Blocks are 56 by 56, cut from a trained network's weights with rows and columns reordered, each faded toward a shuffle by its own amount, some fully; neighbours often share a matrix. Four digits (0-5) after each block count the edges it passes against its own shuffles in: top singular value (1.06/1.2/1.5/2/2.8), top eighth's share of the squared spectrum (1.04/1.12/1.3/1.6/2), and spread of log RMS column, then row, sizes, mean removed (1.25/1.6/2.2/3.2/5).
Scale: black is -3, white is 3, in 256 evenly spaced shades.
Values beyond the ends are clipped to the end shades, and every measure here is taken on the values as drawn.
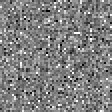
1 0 0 0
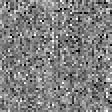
2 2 0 1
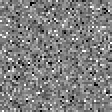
0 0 0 0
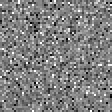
0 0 0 0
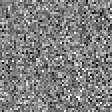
2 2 0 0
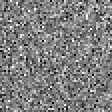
0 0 0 0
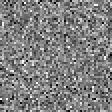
2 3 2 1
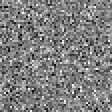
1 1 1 0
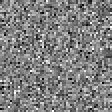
2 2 0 0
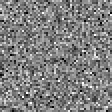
0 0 0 0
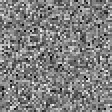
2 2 0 0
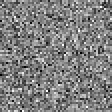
1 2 0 0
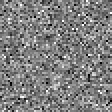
1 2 0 0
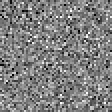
1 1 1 0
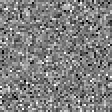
1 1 0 0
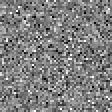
1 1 0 0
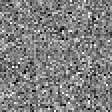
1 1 0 1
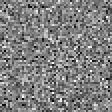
2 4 2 2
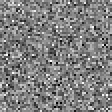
2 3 1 1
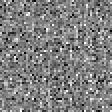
2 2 0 2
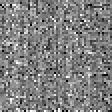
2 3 1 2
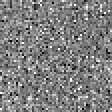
1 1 0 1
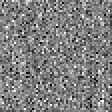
2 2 0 1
